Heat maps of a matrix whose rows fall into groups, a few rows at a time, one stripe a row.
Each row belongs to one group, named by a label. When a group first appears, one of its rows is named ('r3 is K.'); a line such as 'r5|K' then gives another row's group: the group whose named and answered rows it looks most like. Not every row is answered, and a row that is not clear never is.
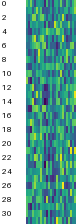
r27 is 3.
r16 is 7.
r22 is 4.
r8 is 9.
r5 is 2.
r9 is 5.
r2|2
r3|4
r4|5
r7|7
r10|9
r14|3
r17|3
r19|4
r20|4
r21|9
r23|7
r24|7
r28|9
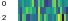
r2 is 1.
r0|7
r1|4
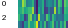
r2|9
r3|5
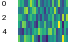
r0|9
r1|2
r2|9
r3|1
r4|5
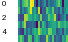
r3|1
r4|5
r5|9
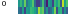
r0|3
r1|7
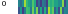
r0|4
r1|5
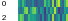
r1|2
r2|9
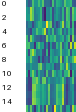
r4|5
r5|1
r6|9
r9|7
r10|1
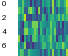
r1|9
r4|2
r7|9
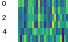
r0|9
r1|7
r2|7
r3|7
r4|5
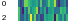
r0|2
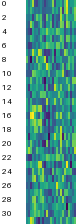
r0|1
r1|1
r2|7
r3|7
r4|5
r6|5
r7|3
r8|5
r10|2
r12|4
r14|1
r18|4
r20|1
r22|5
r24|4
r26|5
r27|4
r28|2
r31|1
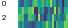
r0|5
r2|9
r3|1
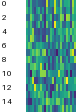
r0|1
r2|7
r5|1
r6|9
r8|9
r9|4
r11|1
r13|4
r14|5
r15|7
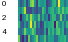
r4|4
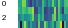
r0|1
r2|7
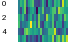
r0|3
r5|1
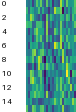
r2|1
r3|9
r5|7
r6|4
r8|3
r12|4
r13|4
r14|1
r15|2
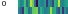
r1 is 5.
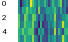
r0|7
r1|4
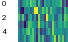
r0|4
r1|5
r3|7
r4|4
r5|7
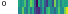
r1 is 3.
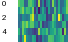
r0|9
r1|3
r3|2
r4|1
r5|4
